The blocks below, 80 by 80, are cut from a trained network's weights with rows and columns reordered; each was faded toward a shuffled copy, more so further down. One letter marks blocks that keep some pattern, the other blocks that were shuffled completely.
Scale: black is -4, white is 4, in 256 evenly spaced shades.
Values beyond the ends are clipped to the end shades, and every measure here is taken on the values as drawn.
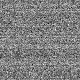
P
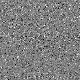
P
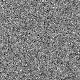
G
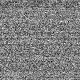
P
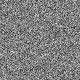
G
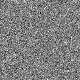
G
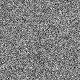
G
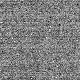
P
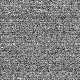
P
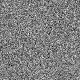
G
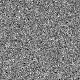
G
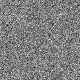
G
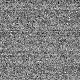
P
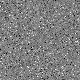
G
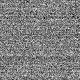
P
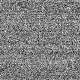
P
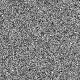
G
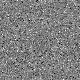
G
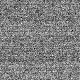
P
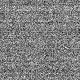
P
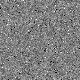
P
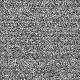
P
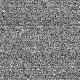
P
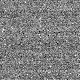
P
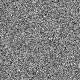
G
